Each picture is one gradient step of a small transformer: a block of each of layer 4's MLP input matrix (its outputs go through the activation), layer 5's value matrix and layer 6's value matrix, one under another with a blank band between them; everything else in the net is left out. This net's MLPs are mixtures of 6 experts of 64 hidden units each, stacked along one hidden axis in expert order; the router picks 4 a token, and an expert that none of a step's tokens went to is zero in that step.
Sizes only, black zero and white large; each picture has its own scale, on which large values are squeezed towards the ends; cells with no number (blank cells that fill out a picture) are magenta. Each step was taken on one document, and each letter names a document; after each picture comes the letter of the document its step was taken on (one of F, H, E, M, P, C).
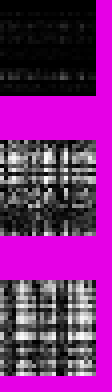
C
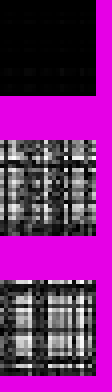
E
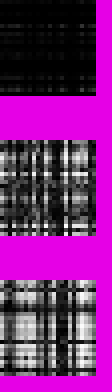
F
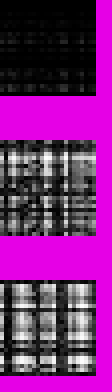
C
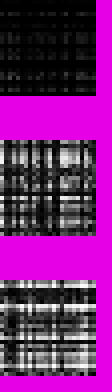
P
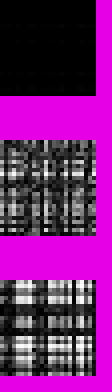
E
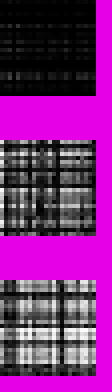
P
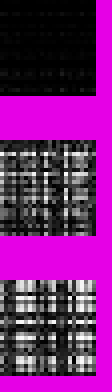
F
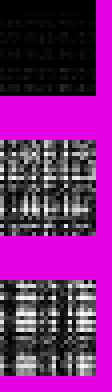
C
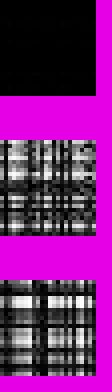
E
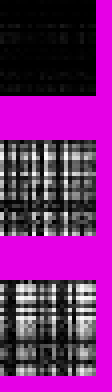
F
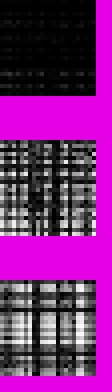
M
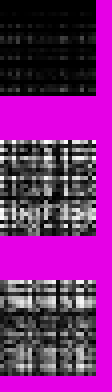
C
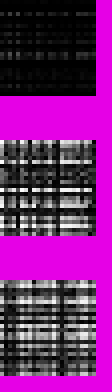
P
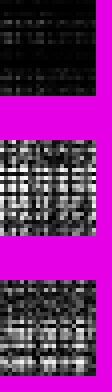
M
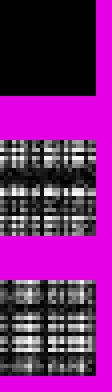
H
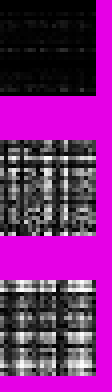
C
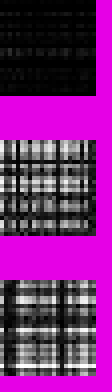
P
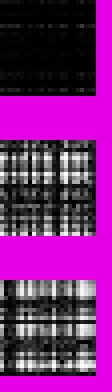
F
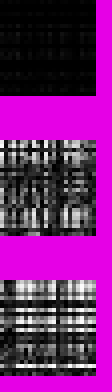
F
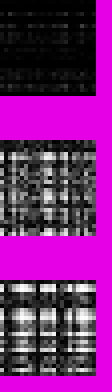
C
